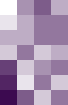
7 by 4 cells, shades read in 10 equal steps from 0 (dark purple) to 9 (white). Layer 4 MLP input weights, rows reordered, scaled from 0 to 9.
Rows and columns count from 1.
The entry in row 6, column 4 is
7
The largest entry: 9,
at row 1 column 1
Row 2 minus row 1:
-1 1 1 -2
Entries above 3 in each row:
3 4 4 4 3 3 2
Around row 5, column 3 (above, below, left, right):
7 4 7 4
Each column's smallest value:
0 3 3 4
